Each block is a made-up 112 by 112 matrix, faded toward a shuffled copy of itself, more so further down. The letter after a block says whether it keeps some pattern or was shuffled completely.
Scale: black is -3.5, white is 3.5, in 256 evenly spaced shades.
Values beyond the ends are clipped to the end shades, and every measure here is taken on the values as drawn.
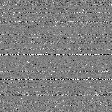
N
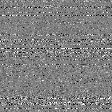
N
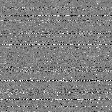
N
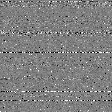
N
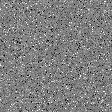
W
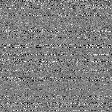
N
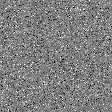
W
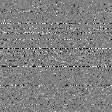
N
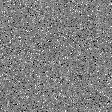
W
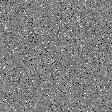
W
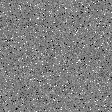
W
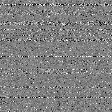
N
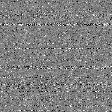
N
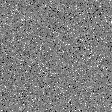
W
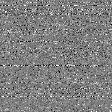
N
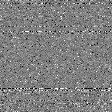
N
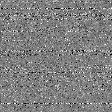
N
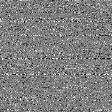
N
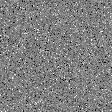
W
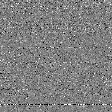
N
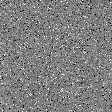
W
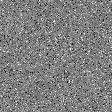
W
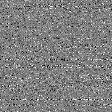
N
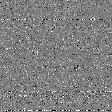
N
